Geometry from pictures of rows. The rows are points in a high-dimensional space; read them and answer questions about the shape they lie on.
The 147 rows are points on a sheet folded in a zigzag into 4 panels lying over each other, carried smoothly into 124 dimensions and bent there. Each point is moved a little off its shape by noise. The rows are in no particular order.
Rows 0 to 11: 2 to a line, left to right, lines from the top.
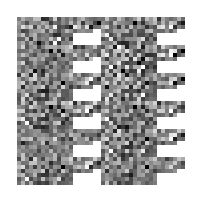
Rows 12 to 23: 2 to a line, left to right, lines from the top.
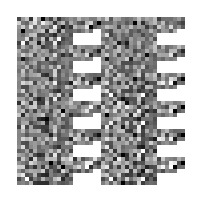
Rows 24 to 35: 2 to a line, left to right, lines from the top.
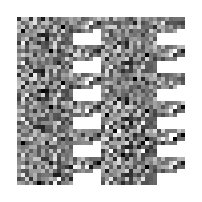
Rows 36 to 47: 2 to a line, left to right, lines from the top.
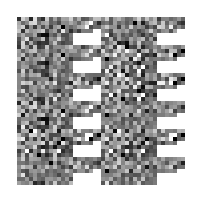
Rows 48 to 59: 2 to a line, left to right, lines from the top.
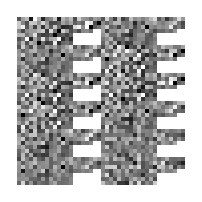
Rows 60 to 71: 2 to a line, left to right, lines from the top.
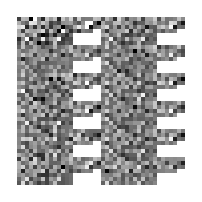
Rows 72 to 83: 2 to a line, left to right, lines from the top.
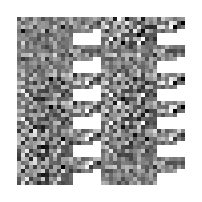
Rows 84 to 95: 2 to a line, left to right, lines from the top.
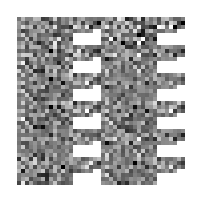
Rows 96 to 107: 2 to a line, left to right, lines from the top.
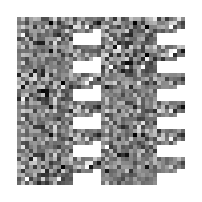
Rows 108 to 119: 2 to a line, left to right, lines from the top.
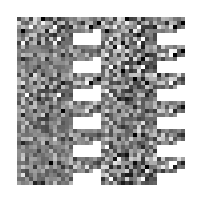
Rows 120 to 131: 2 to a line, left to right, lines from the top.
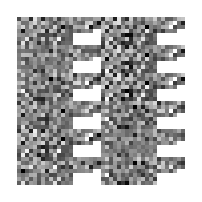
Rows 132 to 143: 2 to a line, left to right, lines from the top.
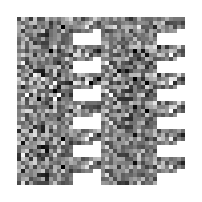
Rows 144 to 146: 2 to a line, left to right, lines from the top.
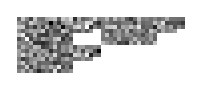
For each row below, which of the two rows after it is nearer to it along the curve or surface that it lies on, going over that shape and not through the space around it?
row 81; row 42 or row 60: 60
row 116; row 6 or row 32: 32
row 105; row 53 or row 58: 53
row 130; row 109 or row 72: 72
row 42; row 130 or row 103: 130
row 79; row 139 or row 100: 139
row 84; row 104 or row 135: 104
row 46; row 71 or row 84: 84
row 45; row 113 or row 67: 67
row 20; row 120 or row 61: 61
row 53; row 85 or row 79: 85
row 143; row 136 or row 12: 136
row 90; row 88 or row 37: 37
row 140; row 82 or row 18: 18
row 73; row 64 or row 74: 64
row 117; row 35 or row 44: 44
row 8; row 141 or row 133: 133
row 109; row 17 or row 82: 82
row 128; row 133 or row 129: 129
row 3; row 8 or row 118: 118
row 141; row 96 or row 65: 65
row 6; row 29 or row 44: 44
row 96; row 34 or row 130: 34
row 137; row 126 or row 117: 117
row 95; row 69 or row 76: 69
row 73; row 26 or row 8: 26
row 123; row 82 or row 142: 142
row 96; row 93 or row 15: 15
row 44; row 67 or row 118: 67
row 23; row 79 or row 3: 3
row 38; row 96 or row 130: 130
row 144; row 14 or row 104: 104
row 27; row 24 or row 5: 5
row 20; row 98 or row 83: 98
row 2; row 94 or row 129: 129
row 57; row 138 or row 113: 138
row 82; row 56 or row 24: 56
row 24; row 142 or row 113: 142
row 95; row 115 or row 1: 115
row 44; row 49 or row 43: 49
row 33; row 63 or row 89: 63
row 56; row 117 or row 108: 108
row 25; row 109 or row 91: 91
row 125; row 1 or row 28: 28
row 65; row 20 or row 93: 20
